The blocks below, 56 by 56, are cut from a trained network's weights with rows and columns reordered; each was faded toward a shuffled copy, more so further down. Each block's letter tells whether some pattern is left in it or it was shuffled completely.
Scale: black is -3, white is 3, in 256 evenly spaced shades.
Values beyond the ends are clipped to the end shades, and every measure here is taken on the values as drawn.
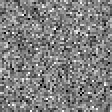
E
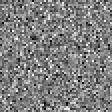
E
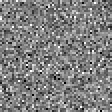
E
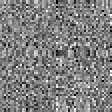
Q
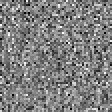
Q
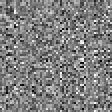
Q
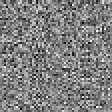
Q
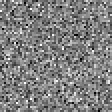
E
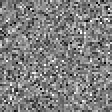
E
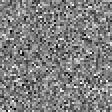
E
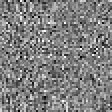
Q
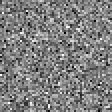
E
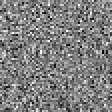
Q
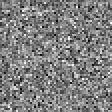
E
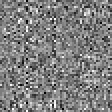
Q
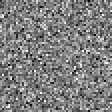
E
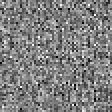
Q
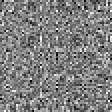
Q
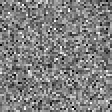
E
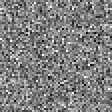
E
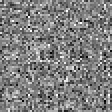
Q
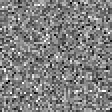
E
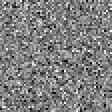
E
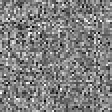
Q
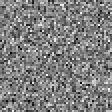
E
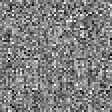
Q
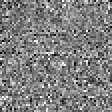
Q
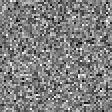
E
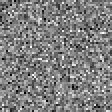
E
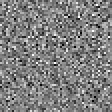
Q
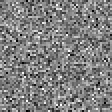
E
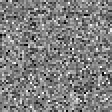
E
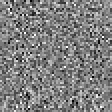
Q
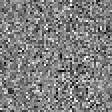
Q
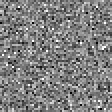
E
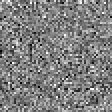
Q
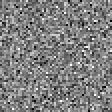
E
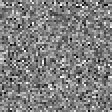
Q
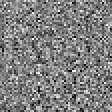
Q
